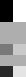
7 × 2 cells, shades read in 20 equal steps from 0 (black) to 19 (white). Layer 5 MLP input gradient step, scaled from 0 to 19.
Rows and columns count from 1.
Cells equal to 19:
2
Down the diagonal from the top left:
0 19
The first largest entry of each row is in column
2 2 1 1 2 1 2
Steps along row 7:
up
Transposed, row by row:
0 0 13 13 9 13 3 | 19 19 13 13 15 13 17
